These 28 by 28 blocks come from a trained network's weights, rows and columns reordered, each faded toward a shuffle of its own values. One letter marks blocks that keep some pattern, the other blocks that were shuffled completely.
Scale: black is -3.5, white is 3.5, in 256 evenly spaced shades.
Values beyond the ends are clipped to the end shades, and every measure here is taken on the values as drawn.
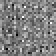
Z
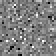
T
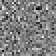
Z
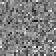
Z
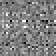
Z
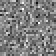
T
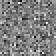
Z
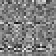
Z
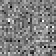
Z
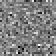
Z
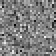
T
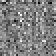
Z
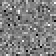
T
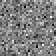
T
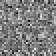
Z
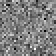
T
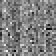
Z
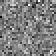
T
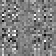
Z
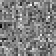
Z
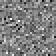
T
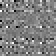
Z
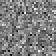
T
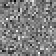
T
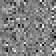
Z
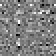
Z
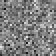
T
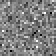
T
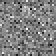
T
